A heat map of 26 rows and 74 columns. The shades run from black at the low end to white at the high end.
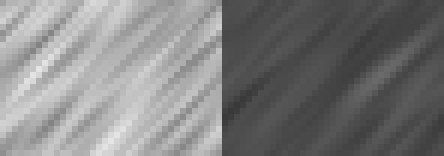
The table splits into one row of 2 panels. Panel 1,1: high, slanting up to the right. Panel 1,2: low, slanting up to the right, faint in contrast.
